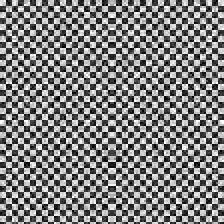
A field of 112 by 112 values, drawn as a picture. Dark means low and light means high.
Histogram: two levels. Odd rows or columns: none. Grain: checkered. Mirror symmetry: left to right.
